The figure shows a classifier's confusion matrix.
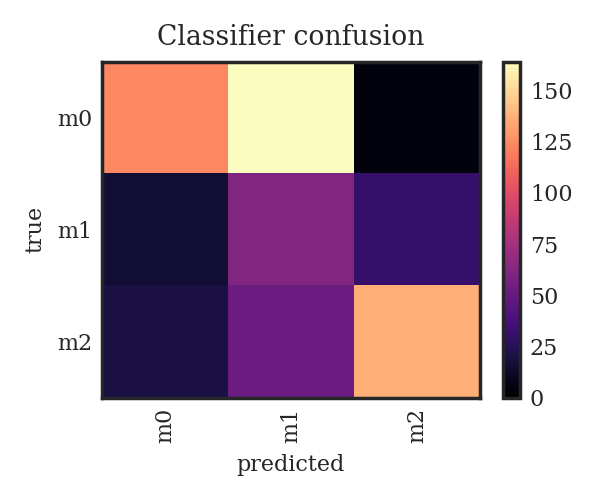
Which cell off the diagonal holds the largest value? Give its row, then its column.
m0, m1
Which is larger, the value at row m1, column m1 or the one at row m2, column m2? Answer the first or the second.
the second
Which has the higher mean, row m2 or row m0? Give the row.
m0
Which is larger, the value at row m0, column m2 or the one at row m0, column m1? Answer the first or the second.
the second
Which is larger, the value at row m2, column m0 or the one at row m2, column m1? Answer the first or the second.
the second
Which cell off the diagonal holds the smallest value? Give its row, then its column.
m0, m2
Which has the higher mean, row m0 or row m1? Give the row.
m0
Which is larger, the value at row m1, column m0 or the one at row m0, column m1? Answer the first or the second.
the second
